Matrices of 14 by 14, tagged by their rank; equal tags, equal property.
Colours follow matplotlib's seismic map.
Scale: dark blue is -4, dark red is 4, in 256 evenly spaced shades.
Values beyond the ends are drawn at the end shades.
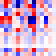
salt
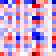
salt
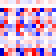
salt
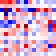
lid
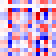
salt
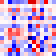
lid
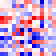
lid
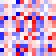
lid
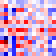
lid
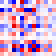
salt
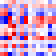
salt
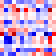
lid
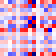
salt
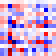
lid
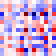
lid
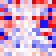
lid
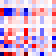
salt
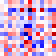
lid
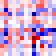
lid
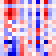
salt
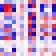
salt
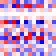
salt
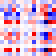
salt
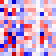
lid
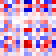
salt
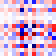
salt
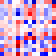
lid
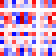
salt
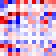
lid
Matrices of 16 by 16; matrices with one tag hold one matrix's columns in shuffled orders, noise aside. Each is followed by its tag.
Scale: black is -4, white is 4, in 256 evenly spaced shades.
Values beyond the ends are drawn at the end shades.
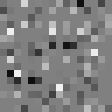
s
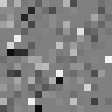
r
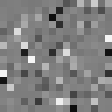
r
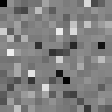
s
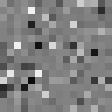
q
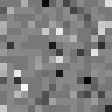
s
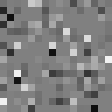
r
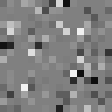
s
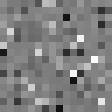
r
